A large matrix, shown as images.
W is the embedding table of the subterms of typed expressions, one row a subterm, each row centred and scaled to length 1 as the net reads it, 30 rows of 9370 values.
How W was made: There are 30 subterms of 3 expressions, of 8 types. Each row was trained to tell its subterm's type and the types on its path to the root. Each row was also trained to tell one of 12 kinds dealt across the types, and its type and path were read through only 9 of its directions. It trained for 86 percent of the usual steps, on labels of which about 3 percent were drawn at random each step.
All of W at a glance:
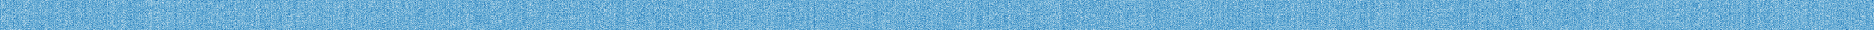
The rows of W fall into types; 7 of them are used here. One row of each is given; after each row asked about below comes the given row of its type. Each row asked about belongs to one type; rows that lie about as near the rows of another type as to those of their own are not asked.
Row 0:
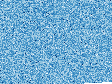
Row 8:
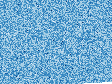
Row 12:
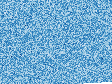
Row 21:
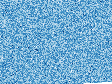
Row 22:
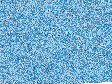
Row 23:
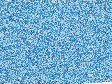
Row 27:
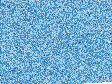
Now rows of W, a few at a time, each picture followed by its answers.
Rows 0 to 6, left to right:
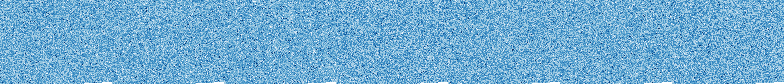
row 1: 22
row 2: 22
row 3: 12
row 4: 23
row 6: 23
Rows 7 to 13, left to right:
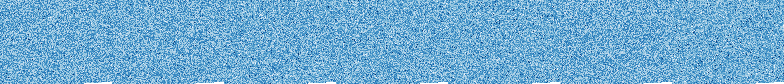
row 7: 21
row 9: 0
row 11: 0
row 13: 22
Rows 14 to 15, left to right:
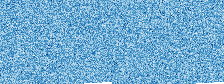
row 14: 0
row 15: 21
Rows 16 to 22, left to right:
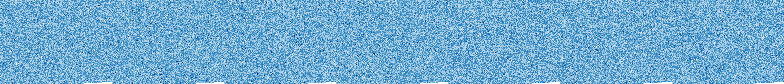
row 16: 21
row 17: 12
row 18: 23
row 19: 12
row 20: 22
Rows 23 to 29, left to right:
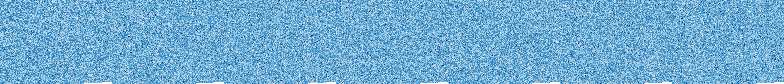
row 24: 0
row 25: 21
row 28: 0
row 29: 12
